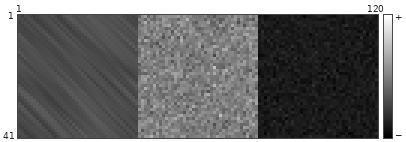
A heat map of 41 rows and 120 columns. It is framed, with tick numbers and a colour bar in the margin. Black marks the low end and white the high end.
It is made of 1 by 3 panels. Panel 1,1: low, slanting down to the right, faint in contrast. Panel 1,2: middling, fine-grained. Panel 1,3: very low, fine-grained, faint in contrast.
